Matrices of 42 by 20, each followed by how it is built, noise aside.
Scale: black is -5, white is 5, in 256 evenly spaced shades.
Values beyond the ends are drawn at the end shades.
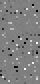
sparse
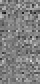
low rank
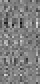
low rank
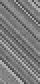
Toeplitz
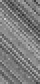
Toeplitz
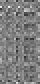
low rank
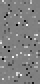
sparse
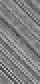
Toeplitz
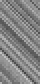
Toeplitz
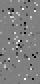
sparse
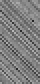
Toeplitz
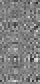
low rank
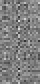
low rank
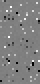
sparse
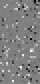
sparse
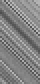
Toeplitz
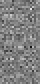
low rank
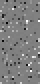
sparse
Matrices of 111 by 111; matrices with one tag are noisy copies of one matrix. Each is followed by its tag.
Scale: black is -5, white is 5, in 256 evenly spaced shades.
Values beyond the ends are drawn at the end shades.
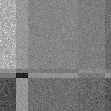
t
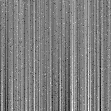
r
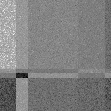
t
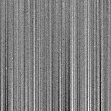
r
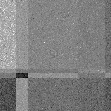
t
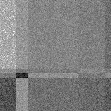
t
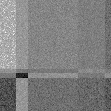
t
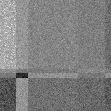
t
